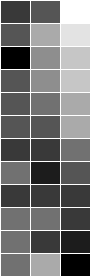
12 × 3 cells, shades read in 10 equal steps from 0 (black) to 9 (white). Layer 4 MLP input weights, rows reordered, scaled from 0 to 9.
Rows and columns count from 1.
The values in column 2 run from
1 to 6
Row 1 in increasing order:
2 3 9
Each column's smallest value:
0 1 0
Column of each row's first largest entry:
3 3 3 3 3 3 3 1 1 1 1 2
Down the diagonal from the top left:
2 6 7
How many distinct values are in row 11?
3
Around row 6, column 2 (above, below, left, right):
4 2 3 6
